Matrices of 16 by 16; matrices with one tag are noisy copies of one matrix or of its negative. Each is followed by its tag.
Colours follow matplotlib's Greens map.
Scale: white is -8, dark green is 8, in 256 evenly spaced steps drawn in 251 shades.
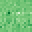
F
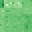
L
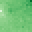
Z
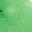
Z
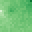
Z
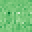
F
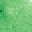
Z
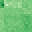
L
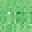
F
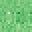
F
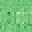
F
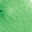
Z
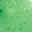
Z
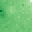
Z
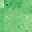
L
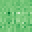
F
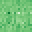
F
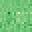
F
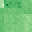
L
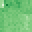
L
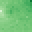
Z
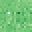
F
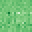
F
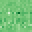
F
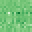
F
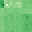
L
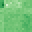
L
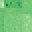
L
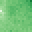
Z
